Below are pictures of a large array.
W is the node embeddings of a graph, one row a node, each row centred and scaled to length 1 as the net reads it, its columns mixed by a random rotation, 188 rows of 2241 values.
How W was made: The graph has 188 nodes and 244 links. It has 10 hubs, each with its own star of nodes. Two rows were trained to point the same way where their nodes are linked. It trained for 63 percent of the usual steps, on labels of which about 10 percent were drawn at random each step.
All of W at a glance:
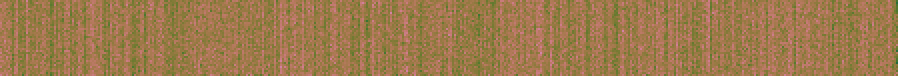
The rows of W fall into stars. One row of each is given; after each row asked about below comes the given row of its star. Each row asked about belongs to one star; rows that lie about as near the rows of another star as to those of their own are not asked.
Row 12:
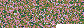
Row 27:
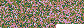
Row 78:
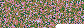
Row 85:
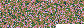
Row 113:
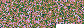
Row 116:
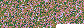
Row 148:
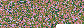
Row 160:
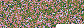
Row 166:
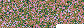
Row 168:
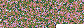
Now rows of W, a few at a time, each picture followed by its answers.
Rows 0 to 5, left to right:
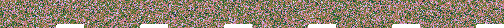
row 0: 78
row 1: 148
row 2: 116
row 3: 27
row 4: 116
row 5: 116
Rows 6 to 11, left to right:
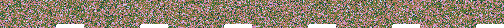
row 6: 160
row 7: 148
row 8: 78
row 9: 85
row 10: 116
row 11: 160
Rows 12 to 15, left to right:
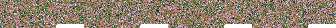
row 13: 78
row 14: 27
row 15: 160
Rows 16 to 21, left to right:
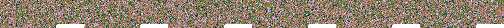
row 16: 148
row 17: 27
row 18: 12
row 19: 113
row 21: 78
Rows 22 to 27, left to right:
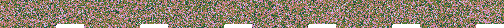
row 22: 12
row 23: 85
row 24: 148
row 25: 160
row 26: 148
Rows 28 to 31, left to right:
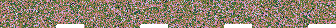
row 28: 27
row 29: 78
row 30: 116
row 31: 148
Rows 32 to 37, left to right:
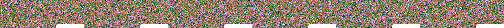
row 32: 113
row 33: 78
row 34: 148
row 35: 166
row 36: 116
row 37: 78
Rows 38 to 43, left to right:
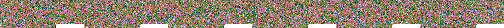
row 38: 168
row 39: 116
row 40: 160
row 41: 85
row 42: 116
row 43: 166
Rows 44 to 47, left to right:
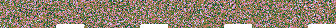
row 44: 168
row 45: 78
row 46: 168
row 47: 116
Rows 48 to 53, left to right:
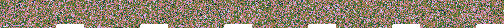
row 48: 85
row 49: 160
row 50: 85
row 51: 27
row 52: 148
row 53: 166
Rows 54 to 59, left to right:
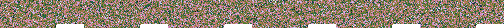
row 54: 113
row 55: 168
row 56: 85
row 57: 160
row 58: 168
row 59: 166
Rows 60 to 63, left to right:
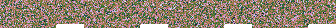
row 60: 85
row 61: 113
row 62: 27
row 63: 160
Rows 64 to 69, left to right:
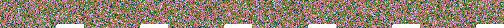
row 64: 148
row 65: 113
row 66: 27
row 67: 160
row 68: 78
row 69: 113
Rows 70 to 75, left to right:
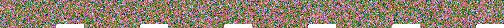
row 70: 27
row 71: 113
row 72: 113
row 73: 166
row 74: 113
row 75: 166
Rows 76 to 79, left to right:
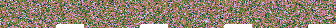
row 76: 78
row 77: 85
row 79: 168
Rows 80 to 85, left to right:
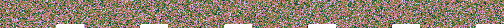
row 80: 85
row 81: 27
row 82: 116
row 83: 113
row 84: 168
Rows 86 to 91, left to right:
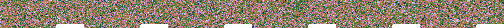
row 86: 12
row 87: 85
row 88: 78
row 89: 113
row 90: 166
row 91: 12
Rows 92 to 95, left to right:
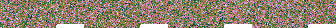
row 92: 148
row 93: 113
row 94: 27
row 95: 85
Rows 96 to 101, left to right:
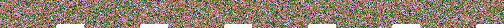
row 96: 78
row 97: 116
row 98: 113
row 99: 12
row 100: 166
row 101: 12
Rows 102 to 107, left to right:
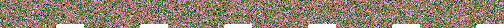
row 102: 168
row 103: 78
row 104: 116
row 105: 113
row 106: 160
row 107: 116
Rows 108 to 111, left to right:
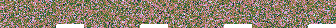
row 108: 168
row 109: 27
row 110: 27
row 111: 116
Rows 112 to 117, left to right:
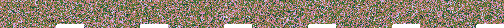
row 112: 160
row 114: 27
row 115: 116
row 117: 116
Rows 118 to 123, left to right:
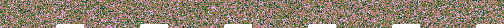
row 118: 85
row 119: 85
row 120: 12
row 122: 78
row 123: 78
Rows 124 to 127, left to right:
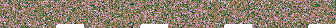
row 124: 27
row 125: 166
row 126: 113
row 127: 166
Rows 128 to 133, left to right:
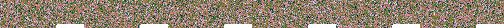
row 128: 12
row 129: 85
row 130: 168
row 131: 168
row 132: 160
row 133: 12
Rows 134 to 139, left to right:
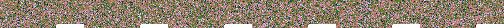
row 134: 168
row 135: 148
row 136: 12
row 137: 116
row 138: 116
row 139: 113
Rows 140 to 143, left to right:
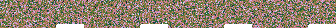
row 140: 113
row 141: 148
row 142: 27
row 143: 160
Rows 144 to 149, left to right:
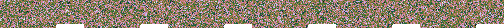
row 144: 166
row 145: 116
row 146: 27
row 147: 85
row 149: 166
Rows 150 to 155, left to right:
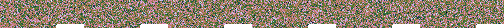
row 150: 12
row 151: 160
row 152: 168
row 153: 166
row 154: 78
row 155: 78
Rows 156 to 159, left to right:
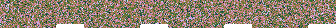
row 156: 148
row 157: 113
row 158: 166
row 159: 12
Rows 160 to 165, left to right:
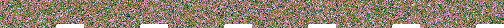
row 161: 113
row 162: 85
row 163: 113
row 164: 113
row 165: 85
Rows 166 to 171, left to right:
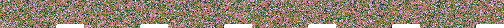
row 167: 160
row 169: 166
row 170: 168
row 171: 116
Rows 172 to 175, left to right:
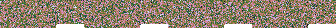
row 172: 148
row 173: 166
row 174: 78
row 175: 166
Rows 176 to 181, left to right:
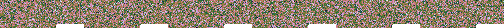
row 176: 113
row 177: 116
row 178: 166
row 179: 78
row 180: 168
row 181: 166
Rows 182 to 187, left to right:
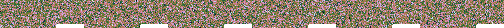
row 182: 85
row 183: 113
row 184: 116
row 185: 116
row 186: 27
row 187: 160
